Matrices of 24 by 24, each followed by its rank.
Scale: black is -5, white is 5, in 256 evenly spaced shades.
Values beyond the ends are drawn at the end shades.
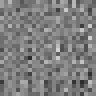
five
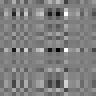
one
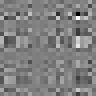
two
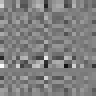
two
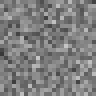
full rank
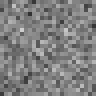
full rank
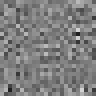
five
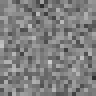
full rank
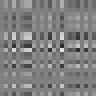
one
